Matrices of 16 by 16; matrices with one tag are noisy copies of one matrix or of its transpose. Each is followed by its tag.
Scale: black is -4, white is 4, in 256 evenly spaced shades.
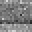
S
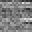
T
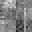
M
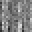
T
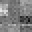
M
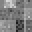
M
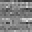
T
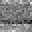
S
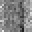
S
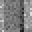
S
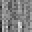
T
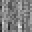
T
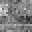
M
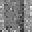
S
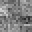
M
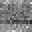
S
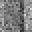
S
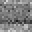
S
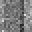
S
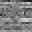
T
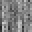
T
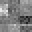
M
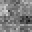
M
